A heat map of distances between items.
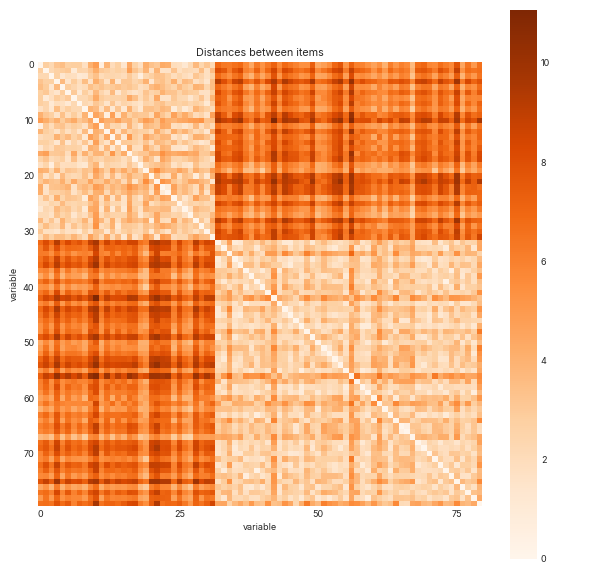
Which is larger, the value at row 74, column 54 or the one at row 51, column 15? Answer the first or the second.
the second
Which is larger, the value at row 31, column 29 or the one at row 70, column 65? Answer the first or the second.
the first
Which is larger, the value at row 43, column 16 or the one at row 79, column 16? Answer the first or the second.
the second
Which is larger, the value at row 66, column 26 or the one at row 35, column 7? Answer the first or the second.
the second
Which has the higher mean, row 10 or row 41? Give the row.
10
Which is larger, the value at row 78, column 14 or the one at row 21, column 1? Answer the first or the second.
the first
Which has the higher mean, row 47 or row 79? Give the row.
79
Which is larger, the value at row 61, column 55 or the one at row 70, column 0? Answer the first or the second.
the second
